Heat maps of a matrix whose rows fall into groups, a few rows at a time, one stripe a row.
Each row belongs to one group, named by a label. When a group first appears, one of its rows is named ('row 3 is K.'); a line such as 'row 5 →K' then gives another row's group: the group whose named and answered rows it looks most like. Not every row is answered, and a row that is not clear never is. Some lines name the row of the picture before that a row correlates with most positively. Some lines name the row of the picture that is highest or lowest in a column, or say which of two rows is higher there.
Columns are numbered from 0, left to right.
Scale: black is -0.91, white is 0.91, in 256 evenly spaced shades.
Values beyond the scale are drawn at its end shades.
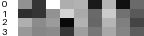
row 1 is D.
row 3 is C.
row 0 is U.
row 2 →C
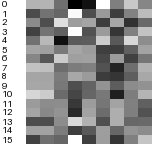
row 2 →U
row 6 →U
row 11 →C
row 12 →C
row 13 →D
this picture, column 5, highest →0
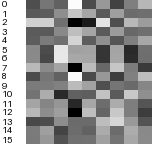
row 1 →D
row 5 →U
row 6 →U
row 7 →C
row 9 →D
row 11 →C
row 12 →C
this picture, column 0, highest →2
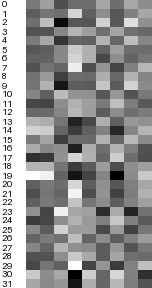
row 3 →D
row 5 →D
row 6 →D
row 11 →D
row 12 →D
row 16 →C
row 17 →D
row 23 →U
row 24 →D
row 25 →U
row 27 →U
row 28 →D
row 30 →C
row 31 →C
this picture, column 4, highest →30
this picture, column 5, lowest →23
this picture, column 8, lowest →30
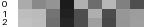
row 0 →C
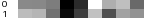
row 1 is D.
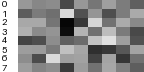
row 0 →C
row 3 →C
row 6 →U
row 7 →C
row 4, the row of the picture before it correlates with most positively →0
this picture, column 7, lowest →6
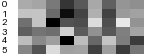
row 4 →C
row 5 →U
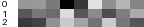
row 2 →D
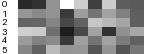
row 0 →D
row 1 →C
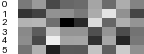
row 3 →U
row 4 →U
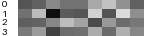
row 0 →D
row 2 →D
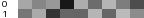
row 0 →C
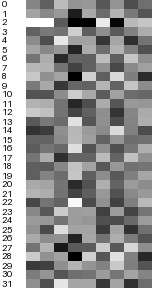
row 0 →U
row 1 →C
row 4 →U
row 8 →C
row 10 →D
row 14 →D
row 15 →D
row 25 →U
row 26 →C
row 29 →D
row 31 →U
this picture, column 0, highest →2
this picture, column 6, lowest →2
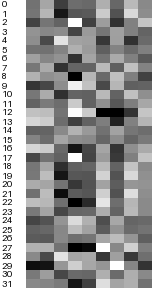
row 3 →C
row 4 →U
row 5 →D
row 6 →C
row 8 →C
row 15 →U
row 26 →D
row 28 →U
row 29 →D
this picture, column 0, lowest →29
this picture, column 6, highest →29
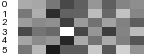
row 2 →C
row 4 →C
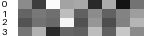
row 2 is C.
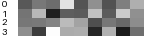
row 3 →U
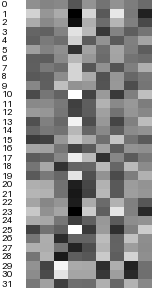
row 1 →C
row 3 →D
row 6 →D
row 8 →D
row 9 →U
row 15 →D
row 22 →C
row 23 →C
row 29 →U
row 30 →U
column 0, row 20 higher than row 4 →Yes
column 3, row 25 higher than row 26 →Yes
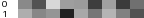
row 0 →U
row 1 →C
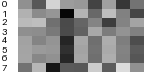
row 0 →U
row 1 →C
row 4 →C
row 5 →C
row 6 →C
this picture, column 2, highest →0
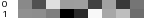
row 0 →U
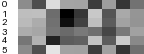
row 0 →U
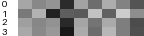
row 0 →C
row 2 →C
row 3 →C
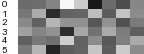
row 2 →U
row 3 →C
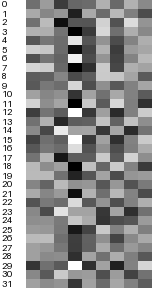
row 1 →C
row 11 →C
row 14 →U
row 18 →C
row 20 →U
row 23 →U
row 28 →C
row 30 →U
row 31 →C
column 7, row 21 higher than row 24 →Yes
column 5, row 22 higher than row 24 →Yes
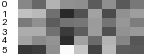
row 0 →U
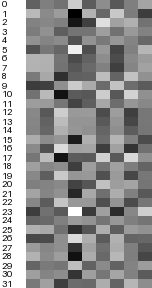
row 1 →C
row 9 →D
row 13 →U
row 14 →U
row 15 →C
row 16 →U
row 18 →C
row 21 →C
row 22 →U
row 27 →C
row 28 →C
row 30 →C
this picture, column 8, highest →23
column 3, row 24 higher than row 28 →Yes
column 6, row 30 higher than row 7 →Yes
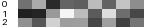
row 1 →D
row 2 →U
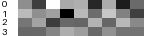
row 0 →U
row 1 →C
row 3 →D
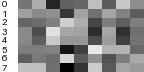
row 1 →C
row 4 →U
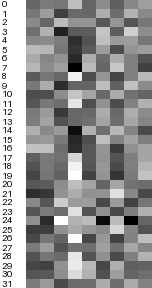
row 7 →C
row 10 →D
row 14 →C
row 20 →D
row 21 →D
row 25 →D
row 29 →D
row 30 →D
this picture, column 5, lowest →24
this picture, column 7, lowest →24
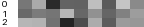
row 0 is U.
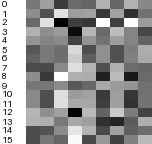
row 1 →U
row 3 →C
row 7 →D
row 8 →U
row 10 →U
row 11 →U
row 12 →C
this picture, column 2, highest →8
